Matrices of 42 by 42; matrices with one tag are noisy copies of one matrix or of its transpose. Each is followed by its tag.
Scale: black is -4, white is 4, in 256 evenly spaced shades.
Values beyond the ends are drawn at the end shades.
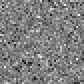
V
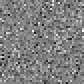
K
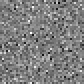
K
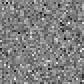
V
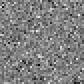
V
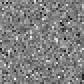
V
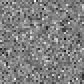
V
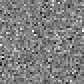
K
